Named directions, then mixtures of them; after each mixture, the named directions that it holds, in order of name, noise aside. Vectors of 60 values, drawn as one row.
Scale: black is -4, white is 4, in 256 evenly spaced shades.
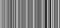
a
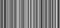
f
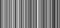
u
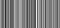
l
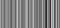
a, f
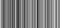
u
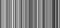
f, u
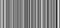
f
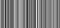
l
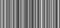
f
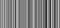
a, u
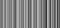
a, f, u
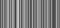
f, u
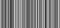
a, l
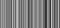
a, u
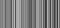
a, l, u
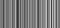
a, f, u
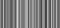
a, f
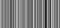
a, l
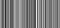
l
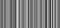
a, f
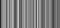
a, l, u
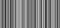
a, f, l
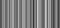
a, u
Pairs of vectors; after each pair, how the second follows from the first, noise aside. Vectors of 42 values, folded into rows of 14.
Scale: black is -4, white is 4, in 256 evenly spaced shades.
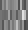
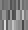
shuffled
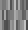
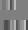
partly zeroed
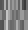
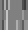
partly zeroed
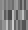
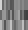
wrapped around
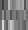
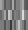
shuffled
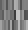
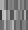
wrapped around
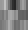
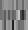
shuffled
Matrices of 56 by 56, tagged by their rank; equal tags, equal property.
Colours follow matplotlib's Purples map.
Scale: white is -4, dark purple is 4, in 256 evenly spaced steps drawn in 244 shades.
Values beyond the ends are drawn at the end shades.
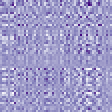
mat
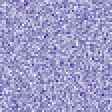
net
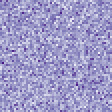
net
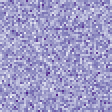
net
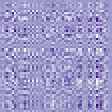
mat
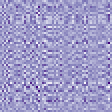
mat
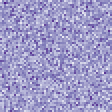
net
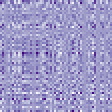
mat
